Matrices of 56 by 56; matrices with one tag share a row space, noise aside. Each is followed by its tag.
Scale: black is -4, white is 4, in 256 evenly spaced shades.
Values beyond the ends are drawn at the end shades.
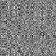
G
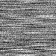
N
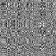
G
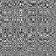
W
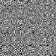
W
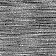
N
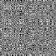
W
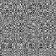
W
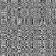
G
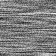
N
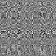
G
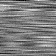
N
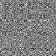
W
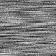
N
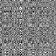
W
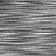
N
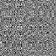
W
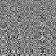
G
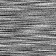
N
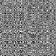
W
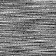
N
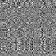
G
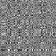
G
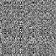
W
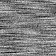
N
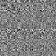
G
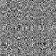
G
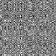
W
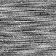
N
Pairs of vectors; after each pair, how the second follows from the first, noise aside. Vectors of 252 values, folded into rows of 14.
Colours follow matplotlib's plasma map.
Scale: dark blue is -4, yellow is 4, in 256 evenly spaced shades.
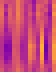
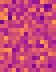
shuffled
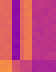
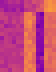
reversed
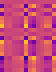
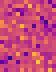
shuffled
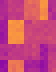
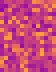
shuffled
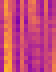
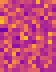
shuffled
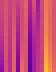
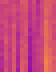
shrunk
